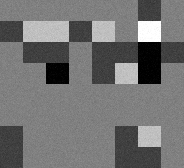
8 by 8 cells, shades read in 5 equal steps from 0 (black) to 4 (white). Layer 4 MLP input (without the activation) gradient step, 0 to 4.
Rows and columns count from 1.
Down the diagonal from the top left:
2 3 1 2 2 2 3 2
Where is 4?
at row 2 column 7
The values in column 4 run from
1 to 2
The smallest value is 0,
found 3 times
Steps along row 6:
same same same same same same same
